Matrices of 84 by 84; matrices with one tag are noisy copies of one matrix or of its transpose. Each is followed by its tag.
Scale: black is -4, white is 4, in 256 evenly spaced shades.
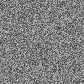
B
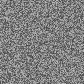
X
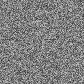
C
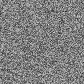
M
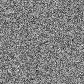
X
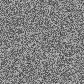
B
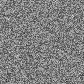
X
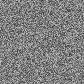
B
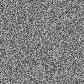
B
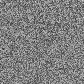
M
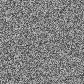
X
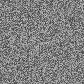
C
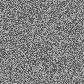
B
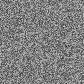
B
